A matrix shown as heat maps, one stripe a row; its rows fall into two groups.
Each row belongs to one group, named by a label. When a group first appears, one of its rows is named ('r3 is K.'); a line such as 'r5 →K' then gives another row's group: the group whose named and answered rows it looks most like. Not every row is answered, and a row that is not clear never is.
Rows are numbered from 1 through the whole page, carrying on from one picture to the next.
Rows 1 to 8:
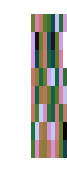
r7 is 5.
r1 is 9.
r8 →5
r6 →9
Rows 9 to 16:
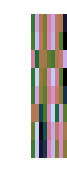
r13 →5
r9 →5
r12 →5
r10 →5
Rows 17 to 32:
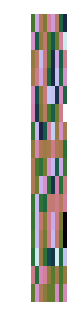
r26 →9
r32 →9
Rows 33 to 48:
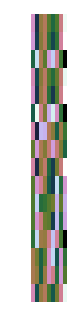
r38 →5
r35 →5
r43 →9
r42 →9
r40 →5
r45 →5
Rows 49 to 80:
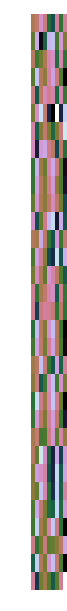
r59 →5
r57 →5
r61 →9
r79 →5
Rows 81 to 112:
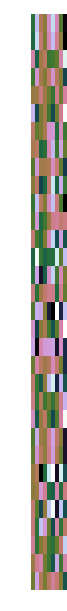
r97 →9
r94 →9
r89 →5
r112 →5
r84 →5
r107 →9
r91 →5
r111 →9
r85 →9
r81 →5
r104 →5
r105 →5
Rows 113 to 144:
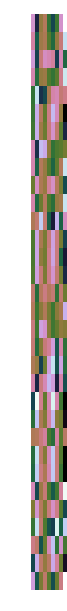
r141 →9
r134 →5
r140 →5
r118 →5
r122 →5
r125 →5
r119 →5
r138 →5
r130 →9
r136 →9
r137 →5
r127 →5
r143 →5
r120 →9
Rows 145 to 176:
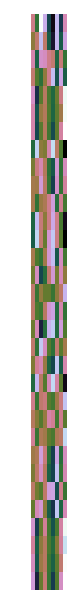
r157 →5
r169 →9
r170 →9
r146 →9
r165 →5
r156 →5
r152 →5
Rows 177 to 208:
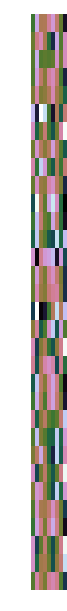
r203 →9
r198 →5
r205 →5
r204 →5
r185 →9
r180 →5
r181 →5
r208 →5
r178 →9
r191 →5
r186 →5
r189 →9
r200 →9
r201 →9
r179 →9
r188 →5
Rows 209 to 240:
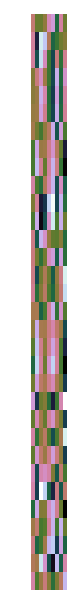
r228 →5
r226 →5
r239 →9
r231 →5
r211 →9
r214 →9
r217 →5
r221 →9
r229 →5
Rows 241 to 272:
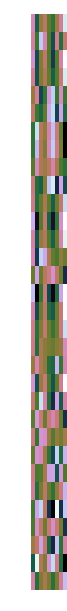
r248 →5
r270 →9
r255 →5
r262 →9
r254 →9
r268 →9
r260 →9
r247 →5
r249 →5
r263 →5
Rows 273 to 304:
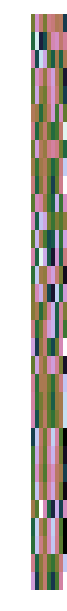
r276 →5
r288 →9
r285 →9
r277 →5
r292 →5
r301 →5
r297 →5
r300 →9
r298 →5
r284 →9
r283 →9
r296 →5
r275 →9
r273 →5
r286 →9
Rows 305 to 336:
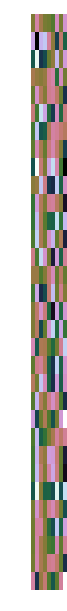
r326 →5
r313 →5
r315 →5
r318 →9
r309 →5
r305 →9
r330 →5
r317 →5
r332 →5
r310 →9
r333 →9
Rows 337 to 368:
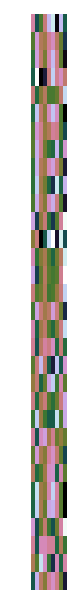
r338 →5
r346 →9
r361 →5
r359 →9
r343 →5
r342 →5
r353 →5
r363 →5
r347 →5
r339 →5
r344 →9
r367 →9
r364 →5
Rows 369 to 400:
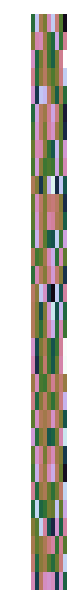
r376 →9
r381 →9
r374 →5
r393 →5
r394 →5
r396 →9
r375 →5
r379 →5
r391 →5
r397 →9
